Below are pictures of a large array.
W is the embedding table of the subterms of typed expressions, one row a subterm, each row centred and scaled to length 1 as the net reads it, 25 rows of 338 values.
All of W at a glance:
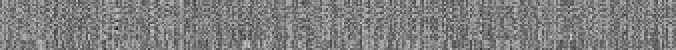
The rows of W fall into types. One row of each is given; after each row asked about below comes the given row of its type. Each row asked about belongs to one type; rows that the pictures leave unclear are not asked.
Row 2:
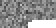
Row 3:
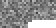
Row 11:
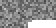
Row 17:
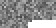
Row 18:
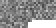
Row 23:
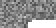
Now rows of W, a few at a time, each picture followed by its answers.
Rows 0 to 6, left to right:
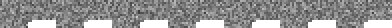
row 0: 2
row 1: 11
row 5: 2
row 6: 3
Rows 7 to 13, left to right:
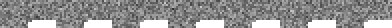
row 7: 17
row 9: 11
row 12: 2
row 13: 11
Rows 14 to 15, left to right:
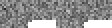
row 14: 17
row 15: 2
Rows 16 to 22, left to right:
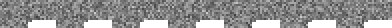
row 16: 17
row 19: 17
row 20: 23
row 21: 23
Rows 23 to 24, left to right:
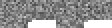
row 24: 11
